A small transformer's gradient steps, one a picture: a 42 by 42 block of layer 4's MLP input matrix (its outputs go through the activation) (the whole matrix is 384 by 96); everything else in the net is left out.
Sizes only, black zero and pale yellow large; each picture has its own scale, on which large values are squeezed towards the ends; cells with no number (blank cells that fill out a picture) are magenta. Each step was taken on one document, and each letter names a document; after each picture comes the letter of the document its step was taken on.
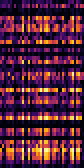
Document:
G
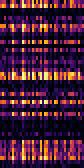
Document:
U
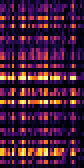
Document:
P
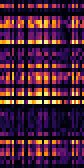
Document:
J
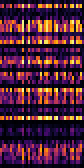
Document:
G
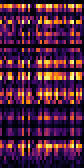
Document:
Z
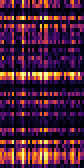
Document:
U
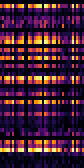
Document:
J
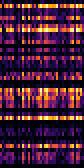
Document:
G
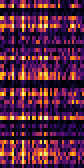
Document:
U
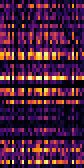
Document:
J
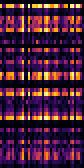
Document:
G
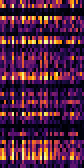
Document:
U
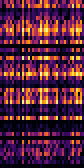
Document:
Z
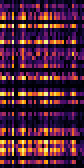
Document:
P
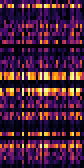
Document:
Z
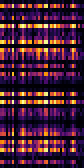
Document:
P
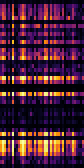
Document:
P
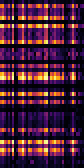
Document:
P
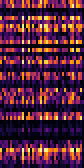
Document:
Z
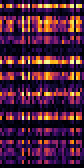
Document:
G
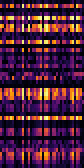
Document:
G
